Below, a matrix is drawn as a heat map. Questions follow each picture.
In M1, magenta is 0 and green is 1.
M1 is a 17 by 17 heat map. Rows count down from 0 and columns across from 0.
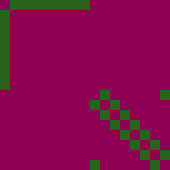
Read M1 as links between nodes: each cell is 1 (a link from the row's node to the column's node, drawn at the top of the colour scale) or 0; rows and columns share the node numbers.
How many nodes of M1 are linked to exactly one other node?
8
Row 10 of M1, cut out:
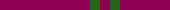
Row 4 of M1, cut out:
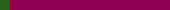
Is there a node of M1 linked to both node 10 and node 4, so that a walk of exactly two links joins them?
no
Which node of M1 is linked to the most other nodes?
node 0
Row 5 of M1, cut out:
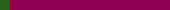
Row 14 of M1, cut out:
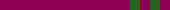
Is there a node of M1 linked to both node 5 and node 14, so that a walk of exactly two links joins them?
no
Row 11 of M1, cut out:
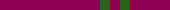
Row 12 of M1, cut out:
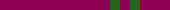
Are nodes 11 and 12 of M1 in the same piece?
yes
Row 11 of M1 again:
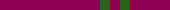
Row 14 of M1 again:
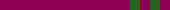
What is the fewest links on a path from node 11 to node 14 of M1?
3
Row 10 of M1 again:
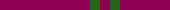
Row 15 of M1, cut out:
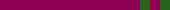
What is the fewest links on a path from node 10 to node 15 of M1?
3
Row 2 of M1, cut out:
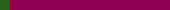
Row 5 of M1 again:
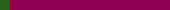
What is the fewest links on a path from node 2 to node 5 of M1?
2
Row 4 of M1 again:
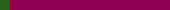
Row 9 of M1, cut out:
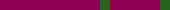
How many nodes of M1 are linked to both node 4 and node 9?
0
